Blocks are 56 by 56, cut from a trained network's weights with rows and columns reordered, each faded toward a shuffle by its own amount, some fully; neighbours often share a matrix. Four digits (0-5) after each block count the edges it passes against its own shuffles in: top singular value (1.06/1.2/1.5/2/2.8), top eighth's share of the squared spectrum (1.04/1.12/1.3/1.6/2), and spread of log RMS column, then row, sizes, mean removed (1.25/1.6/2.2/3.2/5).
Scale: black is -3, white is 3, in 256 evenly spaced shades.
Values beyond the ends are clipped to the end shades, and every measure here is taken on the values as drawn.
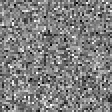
1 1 0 0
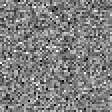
0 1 0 0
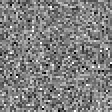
0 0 0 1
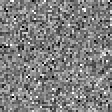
0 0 0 0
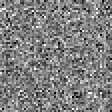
3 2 0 1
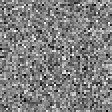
3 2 0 1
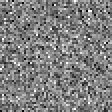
1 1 0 0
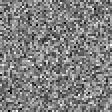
0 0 0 0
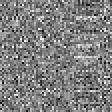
4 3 2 2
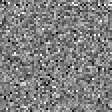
3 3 0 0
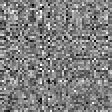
4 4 2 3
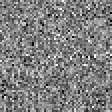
3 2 0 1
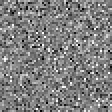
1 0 0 0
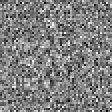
3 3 1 0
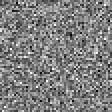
2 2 0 0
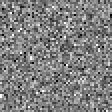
0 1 0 0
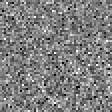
1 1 0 0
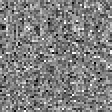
3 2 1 1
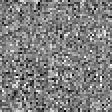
2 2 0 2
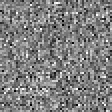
3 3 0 2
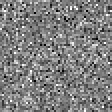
0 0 0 0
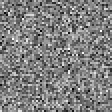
2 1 0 0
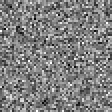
1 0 0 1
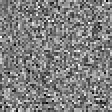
2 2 0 0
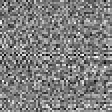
4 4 1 2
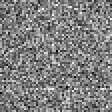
1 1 0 0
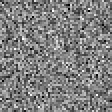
0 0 0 0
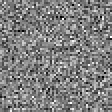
3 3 0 1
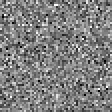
1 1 0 0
